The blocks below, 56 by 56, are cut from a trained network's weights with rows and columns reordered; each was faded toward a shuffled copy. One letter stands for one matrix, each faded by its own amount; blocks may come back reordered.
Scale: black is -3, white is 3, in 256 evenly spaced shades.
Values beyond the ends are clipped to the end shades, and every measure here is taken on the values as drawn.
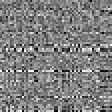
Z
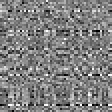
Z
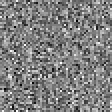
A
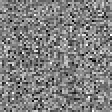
A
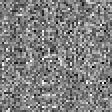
A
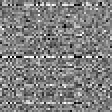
Z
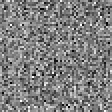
A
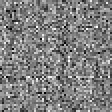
A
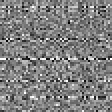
Z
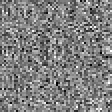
A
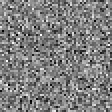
A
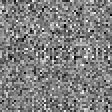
A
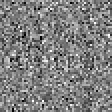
A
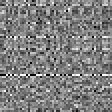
Z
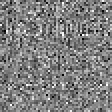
A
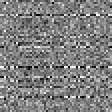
Z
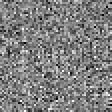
A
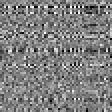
Z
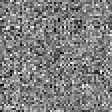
A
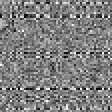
Z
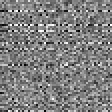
Z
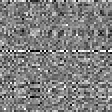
Z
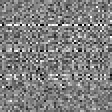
Z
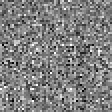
A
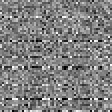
Z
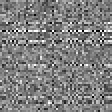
Z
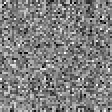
A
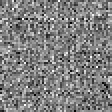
A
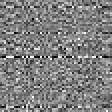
Z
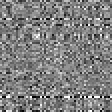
Z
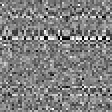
Z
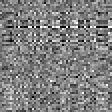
Z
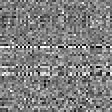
Z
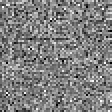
A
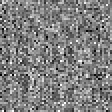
A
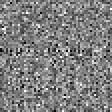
A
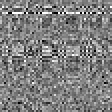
Z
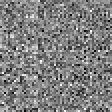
A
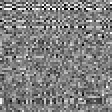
Z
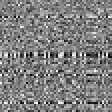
Z
